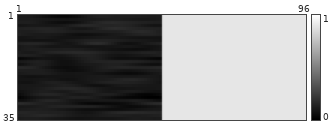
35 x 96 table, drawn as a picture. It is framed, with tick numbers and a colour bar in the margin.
The table splits into one row of 2 panels. Panel 1,1: very low, streaked across, faint in contrast. Panel 1,2: very high, flat.
